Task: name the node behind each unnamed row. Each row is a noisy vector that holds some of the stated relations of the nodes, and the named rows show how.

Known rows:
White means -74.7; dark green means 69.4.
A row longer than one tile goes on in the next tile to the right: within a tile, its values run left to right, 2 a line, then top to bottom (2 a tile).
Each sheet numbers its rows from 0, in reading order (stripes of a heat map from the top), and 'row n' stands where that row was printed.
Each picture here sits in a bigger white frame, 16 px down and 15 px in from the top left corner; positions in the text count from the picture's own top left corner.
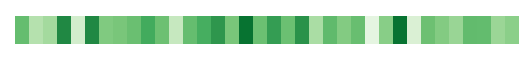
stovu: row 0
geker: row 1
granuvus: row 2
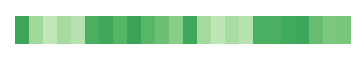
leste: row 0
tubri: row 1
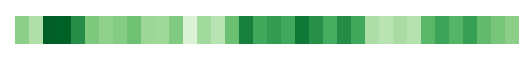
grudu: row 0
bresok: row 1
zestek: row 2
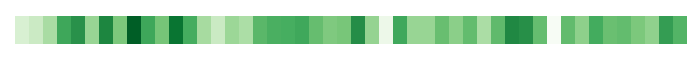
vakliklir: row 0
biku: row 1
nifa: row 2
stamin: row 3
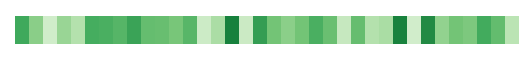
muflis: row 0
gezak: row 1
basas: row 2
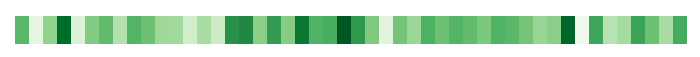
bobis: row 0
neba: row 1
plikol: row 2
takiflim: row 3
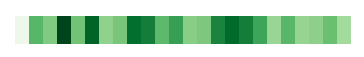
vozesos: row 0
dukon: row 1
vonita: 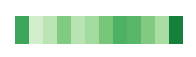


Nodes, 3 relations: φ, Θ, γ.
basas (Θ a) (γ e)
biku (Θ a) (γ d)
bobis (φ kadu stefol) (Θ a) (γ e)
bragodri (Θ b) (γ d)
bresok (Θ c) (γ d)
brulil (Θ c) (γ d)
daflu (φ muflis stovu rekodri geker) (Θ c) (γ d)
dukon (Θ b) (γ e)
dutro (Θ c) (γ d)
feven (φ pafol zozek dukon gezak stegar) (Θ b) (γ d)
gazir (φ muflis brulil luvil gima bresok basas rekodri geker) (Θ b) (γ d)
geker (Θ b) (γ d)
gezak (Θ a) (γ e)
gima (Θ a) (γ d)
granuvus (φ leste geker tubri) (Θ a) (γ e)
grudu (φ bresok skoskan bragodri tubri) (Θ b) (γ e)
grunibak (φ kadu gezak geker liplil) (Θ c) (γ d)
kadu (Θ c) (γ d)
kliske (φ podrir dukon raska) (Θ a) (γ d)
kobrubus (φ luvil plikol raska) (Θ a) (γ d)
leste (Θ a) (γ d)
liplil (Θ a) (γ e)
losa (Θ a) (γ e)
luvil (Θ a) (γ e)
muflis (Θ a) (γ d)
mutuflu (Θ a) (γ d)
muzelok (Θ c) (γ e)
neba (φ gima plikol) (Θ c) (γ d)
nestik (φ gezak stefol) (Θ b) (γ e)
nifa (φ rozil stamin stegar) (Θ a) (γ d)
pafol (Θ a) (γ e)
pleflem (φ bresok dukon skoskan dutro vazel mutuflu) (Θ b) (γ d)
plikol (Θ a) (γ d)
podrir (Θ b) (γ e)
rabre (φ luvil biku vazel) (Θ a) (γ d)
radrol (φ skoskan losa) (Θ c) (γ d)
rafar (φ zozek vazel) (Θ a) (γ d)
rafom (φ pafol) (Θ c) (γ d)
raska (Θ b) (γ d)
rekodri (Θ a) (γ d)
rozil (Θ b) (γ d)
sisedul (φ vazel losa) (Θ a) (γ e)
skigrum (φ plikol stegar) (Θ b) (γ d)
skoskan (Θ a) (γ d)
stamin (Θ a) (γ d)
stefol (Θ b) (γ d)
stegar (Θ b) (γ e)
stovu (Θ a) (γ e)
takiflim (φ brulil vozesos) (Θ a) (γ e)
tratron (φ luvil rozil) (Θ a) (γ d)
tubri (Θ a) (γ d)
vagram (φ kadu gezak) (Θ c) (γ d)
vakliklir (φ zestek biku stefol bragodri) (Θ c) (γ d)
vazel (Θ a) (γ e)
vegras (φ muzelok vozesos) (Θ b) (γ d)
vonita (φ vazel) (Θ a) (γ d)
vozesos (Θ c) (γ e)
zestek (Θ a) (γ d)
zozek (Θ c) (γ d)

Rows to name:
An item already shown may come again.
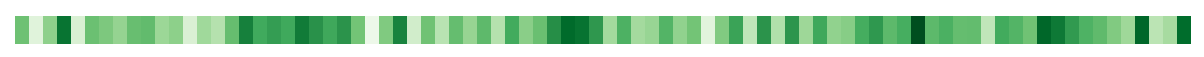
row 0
granuvus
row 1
bresok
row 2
sisedul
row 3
podrir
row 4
losa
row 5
rozil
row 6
vegras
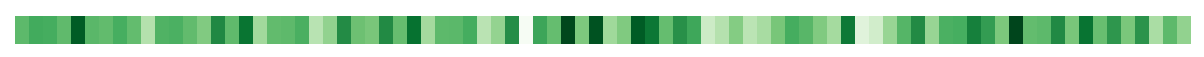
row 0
raska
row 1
pleflem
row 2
pleflem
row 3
muzelok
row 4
vonita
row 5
radrol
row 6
stefol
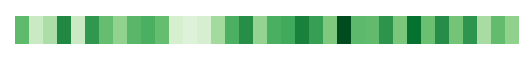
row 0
liplil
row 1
radrol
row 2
stefol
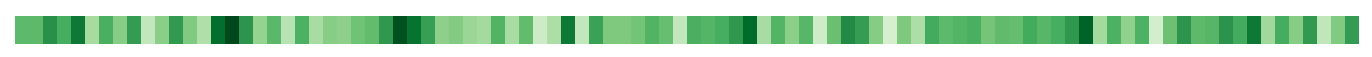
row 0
gazir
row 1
nestik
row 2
stegar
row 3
gezak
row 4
skigrum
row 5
gima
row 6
skigrum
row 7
gazir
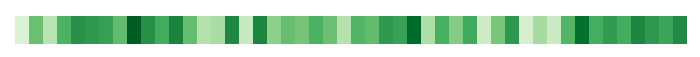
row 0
brulil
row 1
basas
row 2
feven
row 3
zozek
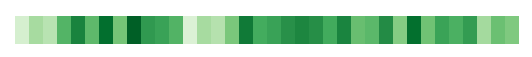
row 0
kadu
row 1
dutro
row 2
bragodri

